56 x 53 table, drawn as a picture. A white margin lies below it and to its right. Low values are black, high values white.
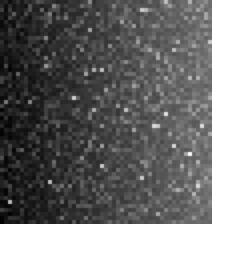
Average level on the scale: 30%. Stripes: none. Slope: up to the right. Grain: fine. Odd rows or columns: none.
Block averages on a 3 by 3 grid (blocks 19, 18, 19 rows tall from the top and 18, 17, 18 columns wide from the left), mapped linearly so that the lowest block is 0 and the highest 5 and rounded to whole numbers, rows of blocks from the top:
0 3 5 | 0 3 5 | 0 2 5
